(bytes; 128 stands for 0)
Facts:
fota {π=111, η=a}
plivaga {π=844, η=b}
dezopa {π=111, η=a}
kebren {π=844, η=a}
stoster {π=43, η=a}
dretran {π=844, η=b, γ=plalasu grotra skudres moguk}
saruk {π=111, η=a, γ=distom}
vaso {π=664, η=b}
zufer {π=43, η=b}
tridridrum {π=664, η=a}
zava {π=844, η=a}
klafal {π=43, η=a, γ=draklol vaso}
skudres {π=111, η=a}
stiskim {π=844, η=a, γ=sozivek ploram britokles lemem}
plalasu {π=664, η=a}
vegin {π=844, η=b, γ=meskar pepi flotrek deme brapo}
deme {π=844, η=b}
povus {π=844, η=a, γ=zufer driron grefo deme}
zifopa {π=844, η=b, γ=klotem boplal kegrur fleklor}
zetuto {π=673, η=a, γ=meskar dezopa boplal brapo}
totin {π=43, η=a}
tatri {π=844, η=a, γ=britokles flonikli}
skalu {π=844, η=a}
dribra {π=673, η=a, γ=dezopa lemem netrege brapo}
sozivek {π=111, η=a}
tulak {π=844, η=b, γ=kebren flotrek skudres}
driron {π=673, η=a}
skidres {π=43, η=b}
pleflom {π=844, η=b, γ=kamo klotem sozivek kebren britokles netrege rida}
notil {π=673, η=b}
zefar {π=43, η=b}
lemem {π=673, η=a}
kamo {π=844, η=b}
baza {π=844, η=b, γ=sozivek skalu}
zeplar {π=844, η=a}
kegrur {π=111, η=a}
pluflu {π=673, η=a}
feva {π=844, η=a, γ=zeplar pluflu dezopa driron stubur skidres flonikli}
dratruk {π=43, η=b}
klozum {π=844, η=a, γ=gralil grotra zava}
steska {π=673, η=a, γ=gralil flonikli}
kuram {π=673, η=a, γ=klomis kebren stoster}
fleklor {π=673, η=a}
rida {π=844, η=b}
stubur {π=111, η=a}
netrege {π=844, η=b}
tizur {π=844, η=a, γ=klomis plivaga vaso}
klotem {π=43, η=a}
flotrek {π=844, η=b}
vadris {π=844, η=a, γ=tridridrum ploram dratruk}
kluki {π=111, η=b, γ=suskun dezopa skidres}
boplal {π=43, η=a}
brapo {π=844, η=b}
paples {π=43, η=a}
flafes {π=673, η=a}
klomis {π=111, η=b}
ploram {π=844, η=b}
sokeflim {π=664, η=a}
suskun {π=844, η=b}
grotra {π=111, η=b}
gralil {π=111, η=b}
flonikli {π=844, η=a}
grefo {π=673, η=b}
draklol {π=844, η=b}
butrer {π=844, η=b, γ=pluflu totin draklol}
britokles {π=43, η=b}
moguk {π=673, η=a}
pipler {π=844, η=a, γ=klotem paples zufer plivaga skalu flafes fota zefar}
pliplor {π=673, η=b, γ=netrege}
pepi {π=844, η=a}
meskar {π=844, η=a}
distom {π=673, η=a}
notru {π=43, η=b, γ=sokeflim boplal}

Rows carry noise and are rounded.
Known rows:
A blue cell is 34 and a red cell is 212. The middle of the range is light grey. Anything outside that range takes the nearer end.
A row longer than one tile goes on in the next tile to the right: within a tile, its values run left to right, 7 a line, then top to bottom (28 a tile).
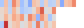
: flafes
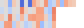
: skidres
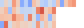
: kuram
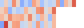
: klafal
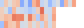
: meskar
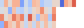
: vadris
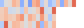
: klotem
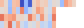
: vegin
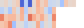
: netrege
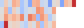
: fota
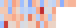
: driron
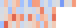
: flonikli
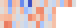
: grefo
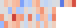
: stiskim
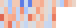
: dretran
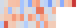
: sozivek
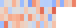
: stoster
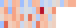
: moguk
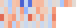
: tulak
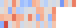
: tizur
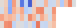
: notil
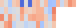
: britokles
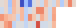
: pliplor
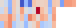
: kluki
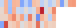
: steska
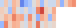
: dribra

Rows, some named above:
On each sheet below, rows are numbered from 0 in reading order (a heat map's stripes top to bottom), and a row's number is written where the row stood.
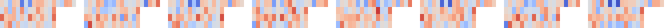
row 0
dretran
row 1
pipler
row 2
butrer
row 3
plalasu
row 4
boplal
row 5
notru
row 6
feva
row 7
vaso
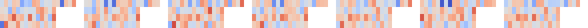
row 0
feva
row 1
suskun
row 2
totin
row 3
ploram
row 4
skalu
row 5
notru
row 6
kebren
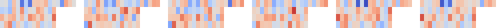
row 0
suskun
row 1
kuram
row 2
povus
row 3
lemem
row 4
notru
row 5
pleflom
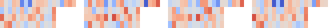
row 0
baza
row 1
tridridrum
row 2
skudres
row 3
zifopa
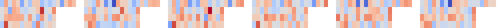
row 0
distom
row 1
klomis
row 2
steska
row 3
skalu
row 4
dratruk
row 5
plivaga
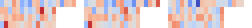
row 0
fleklor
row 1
kegrur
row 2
plivaga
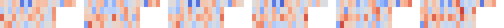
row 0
baza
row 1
povus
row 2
suskun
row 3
draklol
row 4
saruk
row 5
sokeflim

